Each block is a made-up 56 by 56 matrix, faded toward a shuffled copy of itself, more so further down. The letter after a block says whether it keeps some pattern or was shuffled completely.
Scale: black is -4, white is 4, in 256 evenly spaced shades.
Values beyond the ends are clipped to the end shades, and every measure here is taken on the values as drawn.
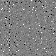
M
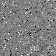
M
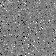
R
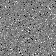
R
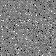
M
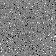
M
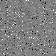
M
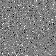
M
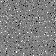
M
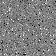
R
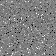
R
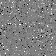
M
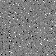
M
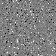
M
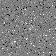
R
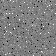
R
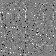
M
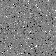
R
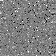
M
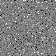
M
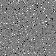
M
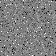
R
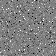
R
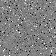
R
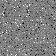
M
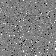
R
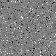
M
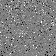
R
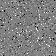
R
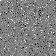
M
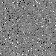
M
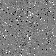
M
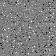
M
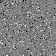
M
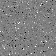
M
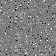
M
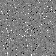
M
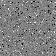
R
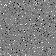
R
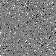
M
